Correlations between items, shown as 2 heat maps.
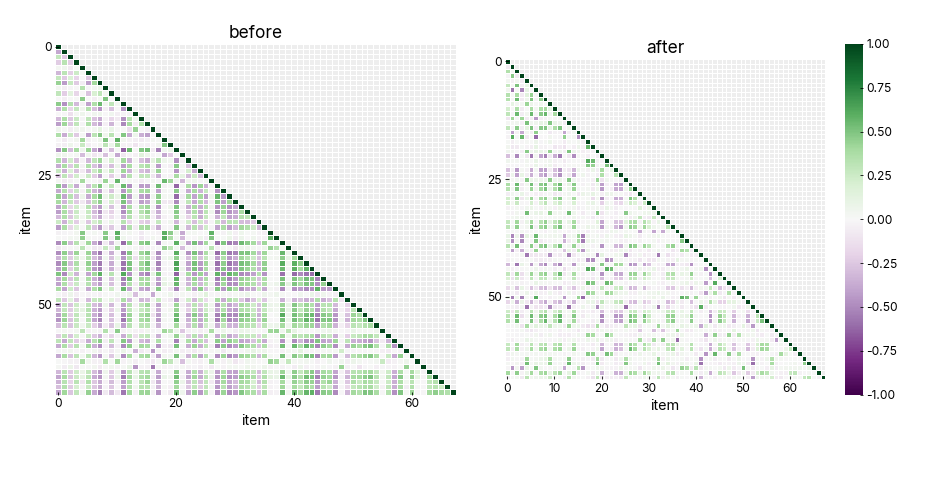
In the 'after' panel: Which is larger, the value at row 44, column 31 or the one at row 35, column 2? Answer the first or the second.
the second
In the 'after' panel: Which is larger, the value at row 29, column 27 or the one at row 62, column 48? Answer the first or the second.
the first
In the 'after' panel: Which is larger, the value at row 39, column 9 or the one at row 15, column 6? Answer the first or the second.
the second
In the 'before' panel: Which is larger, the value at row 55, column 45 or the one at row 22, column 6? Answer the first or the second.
the second
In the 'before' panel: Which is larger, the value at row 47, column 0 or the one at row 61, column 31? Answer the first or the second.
the first
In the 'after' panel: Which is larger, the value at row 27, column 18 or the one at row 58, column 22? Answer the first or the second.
the second
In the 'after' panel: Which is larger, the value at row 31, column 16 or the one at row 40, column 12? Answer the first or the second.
the first
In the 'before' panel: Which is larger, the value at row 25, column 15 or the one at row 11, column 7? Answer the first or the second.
the second
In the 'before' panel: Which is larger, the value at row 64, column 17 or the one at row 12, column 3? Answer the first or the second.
the second
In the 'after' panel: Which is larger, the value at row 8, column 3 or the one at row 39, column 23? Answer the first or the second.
the first
